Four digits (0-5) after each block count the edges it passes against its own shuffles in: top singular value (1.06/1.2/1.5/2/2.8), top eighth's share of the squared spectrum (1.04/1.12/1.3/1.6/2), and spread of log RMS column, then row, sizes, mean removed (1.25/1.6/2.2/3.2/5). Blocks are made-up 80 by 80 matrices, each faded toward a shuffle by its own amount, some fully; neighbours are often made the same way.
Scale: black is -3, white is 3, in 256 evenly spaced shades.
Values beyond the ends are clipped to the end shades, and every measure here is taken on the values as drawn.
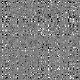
4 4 3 3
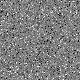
0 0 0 0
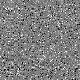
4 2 1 1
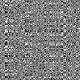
5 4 3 3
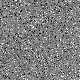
2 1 0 0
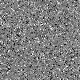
0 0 0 0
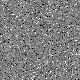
0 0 0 0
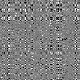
5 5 4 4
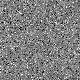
0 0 0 0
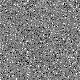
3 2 0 0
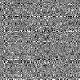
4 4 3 3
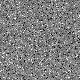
1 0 0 0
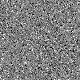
2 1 0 0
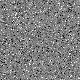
1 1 0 0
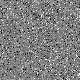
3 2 0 0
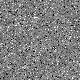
1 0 0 0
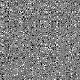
4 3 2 2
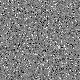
2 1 0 0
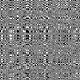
5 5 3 4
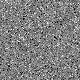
0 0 0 0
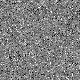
1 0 0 0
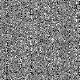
1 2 3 0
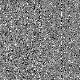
1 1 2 0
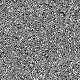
0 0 0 0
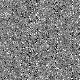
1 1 2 0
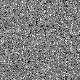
0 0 2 0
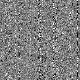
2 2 3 0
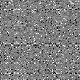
4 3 1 2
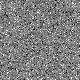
1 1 0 0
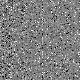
1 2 2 0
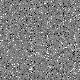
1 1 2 0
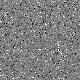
2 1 0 0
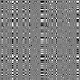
5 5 4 4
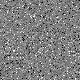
3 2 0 0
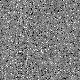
2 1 0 0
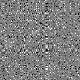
4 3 2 2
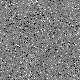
0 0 0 0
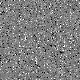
1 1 2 0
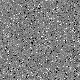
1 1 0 0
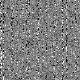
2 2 3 0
